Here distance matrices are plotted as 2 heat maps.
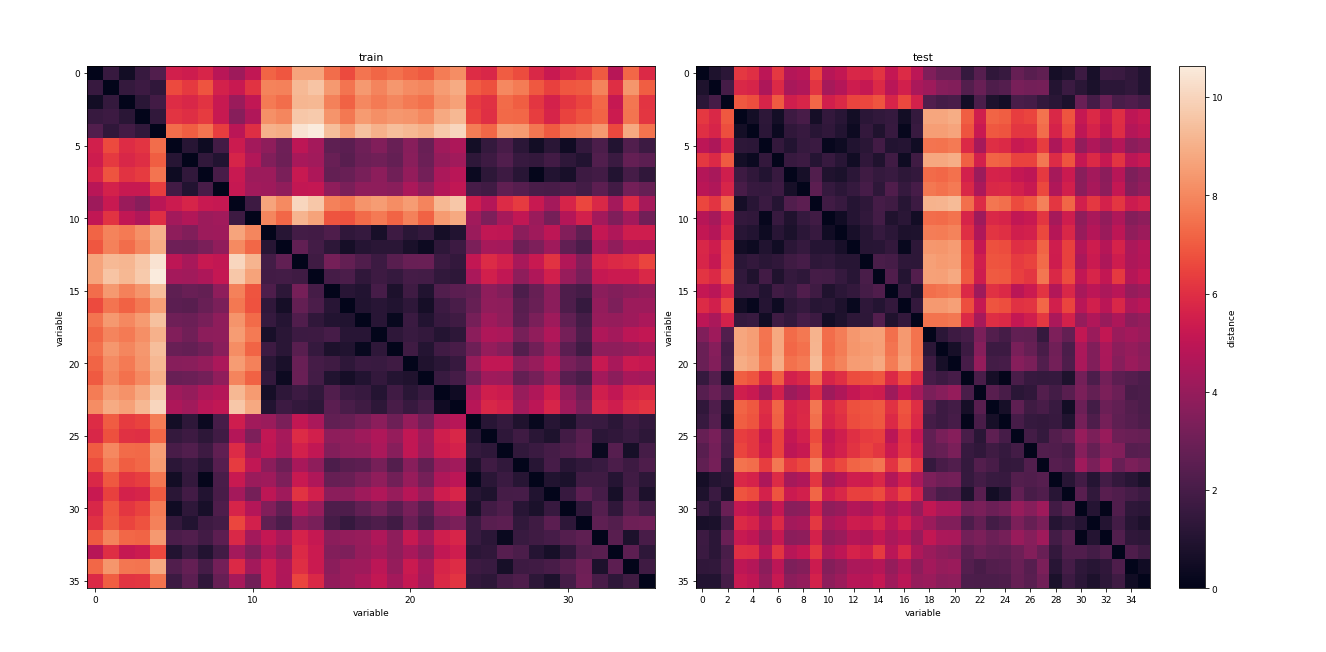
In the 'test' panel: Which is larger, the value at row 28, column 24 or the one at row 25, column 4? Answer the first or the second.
the second
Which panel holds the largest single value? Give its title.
train
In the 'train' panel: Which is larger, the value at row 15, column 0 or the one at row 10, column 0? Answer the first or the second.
the first
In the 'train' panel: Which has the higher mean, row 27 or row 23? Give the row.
23
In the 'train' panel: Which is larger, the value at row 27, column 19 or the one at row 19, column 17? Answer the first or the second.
the first
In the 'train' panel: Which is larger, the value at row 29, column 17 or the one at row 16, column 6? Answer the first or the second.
the first
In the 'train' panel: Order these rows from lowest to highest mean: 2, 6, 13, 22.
6, 22, 13, 2
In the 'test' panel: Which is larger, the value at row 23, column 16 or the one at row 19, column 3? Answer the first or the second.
the second
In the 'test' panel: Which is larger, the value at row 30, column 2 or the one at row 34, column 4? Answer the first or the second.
the second
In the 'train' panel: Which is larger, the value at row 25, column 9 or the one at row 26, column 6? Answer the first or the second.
the first
